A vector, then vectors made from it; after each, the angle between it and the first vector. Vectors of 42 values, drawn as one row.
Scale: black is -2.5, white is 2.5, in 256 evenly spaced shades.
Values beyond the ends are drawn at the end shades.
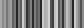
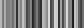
nearly parallel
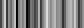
partly aligned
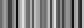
partly aligned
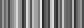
nearly opposite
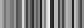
nearly parallel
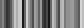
partly opposed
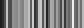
partly opposed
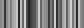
orthogonal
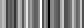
partly opposed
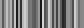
partly aligned
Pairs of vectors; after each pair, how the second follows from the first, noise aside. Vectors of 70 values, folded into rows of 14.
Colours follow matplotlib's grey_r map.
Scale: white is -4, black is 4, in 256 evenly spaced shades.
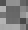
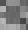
copied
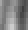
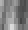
copied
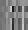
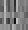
reversed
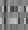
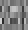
reversed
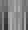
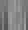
shrunk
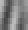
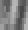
reversed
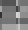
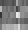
copied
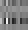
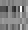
reversed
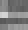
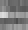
copied
